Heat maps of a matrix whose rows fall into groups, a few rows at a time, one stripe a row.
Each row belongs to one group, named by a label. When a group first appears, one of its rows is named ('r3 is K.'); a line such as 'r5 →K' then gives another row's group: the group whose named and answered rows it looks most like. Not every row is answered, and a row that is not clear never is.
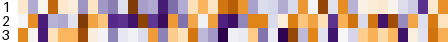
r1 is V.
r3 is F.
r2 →F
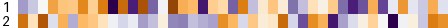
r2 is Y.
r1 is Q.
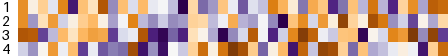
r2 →V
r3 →F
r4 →V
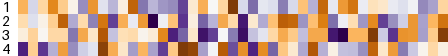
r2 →Y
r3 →Y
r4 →Q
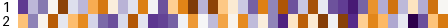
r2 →V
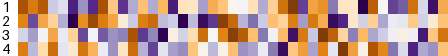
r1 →Y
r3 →V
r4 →V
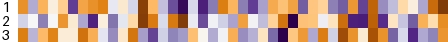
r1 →Y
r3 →V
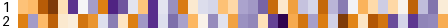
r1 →Y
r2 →V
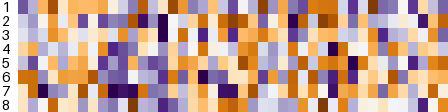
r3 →Q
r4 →F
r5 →V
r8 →V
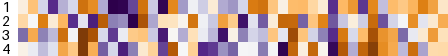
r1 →F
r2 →Y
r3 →F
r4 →F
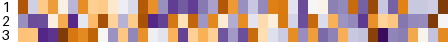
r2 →Q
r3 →F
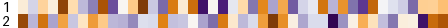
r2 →Y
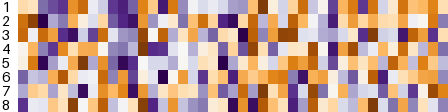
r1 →F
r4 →F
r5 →F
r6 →Q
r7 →Q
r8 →Q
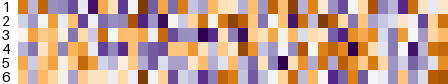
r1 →Y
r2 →V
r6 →Y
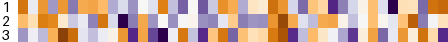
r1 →Y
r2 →Y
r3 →Q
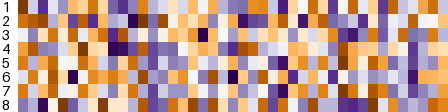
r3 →Q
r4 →F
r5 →V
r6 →Q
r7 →V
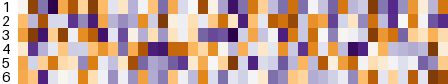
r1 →F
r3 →F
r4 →Q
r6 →F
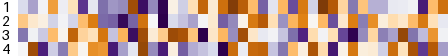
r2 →F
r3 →Q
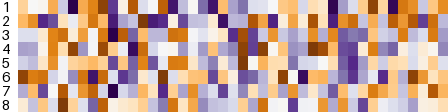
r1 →Y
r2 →F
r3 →Q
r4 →Q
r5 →Q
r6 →Y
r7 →F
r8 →Q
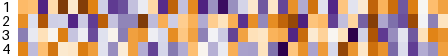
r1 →F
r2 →Y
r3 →Q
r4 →V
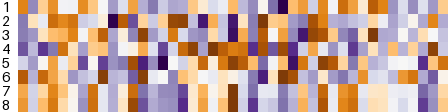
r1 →V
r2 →Q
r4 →Q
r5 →V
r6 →Y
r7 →V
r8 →V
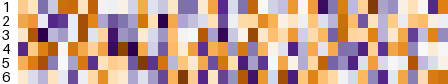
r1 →F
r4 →Q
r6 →Q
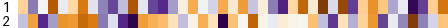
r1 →V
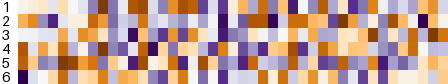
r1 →Q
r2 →F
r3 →F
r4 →Y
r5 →F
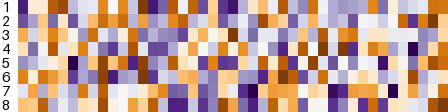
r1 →Q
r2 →Q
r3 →V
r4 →V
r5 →Q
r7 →Y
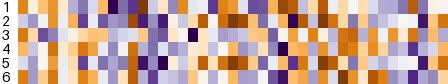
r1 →Y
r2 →V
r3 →F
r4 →V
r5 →V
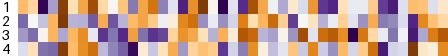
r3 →V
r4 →F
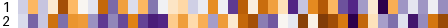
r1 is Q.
